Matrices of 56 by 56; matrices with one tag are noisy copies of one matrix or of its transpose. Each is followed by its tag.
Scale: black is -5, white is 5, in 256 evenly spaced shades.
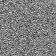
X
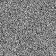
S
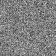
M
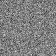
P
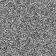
X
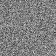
P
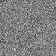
S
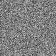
P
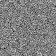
X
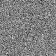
S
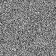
S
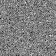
M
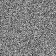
P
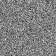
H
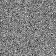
P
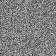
P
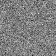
M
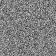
X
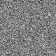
S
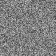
M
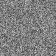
M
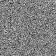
X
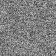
M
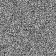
H
